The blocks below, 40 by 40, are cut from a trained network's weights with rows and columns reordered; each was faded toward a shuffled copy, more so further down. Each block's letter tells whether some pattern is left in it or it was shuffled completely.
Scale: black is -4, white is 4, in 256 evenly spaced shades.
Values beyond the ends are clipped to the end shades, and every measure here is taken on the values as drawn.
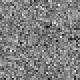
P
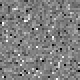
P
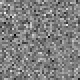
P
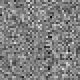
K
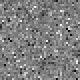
P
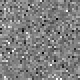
P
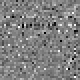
K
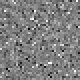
P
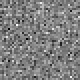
P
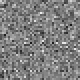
K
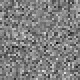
K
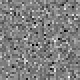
P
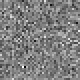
K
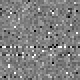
K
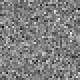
P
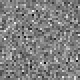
P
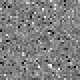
P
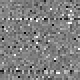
K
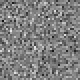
P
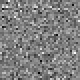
K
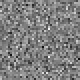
K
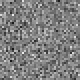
K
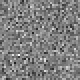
P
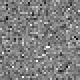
P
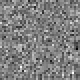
K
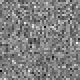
K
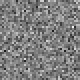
K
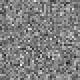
K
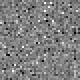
P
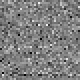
K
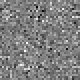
K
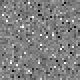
P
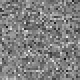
K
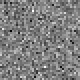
P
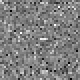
K
